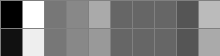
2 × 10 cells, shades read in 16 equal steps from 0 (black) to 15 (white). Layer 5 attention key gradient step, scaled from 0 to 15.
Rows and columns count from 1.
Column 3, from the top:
7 7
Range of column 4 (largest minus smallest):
0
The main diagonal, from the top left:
0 14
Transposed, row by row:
0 1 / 15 14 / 7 7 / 8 8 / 10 9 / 6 6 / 6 6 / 6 6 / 5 5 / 11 10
